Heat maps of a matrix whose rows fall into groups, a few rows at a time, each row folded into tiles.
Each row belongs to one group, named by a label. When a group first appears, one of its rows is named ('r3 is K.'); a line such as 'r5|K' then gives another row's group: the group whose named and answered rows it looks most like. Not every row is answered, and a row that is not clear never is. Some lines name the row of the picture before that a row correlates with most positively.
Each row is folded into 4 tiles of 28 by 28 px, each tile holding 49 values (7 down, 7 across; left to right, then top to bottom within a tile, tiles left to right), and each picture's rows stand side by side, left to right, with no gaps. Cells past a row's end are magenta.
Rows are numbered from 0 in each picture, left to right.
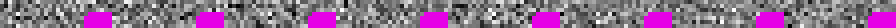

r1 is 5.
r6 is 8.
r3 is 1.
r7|8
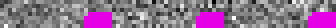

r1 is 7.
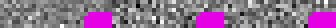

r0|7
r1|8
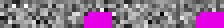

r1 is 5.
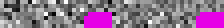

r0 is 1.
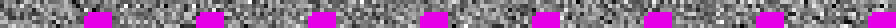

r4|8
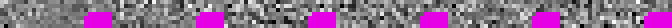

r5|8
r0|8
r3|1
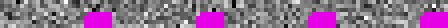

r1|5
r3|7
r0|1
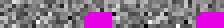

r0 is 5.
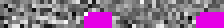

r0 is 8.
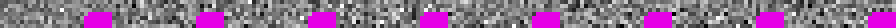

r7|7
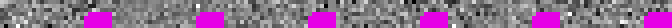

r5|7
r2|7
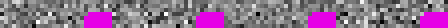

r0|5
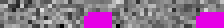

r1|8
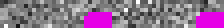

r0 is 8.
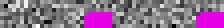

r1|7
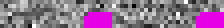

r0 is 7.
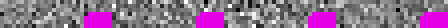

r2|7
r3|8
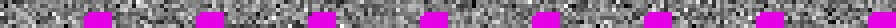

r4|7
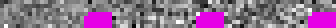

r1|8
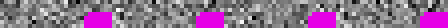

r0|1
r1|1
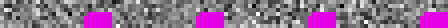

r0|1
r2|5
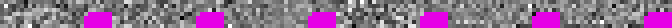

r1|5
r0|7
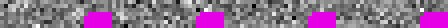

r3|1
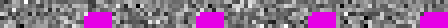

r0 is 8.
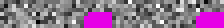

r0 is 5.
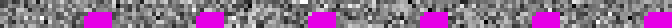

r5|5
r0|8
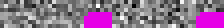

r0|7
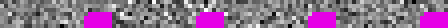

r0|7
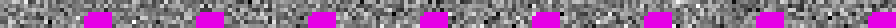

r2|8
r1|7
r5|5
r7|1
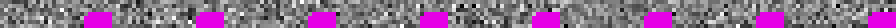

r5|8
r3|5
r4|5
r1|7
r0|8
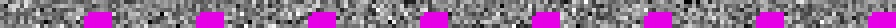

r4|5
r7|5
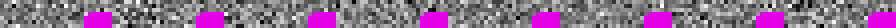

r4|5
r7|7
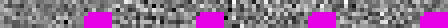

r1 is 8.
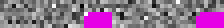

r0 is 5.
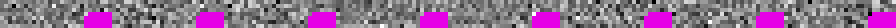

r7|8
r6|5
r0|5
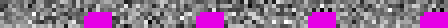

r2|7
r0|5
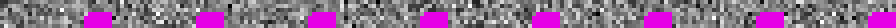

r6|8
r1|1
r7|5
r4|7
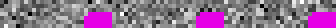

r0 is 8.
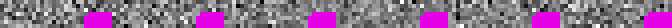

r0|1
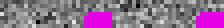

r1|7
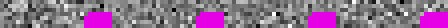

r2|5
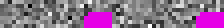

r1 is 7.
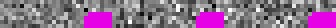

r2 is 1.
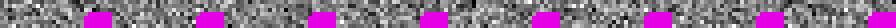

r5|1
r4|7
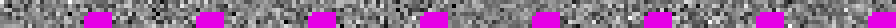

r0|1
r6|5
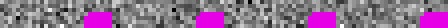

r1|8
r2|8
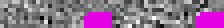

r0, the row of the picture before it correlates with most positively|1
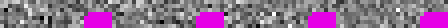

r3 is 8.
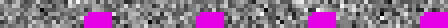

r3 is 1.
